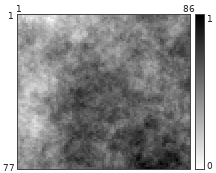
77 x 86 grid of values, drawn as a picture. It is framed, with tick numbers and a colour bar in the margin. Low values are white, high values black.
The field climbs toward the bottom right. There are no lone odd cells. Neither half mirrors the other. The ninth with the highest average is the bottom right. There are no regular stripes. The ninth with the lowest average is the top left. No row or column stands out.
